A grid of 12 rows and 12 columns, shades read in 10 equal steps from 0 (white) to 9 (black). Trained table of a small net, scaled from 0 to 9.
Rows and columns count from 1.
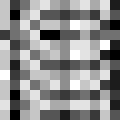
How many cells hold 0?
5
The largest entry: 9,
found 7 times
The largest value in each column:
7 9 5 5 9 9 8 6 5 7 8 9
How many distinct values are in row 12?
7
